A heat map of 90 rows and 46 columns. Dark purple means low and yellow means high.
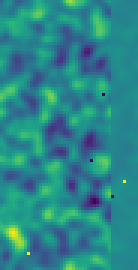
Slope: none. Lone odd cells: 5, 2 higher and 3 lower than their neighbours. Grain: blotchy. Seam: vertical, 80% of the way across, the right part calmer. Mirror symmetry: none.
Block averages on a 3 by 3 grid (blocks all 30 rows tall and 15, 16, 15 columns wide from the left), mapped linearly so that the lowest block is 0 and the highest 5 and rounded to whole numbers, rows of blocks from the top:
313 | 403 | 523
